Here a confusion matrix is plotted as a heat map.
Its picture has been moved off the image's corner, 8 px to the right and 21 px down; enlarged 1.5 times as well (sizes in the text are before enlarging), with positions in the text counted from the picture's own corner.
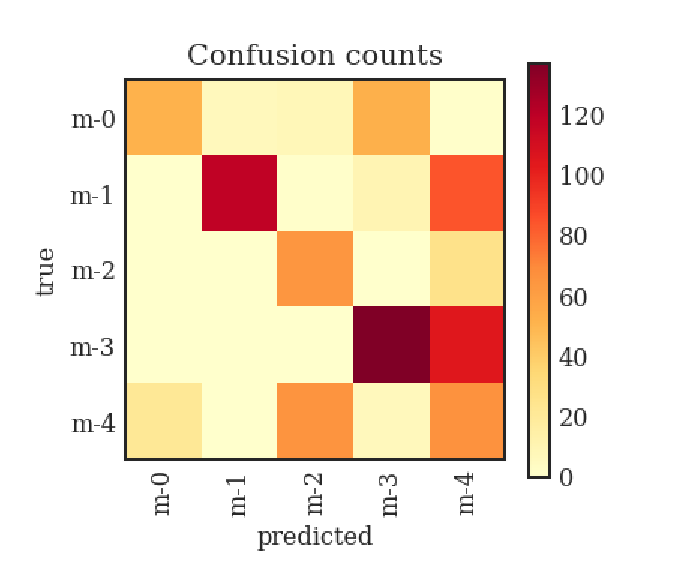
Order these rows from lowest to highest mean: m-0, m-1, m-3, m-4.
m-0, m-4, m-1, m-3
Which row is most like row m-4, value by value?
m-2
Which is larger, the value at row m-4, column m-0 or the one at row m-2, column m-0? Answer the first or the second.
the first
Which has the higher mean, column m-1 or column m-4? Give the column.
m-4
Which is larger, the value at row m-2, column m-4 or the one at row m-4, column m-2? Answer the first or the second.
the second
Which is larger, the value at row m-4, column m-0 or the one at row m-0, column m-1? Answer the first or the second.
the first
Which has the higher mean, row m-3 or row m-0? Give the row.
m-3
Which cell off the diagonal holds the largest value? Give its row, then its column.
m-3, m-4
